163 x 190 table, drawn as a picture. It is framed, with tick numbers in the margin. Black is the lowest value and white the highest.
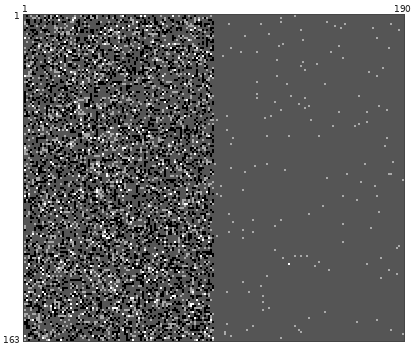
No overall slope runs across the table. A vertical seam about 50% of the way across splits the table, and the right part is calmer. On average the colour sits 30% of the way up the scale. The texture is fine-grained noise.
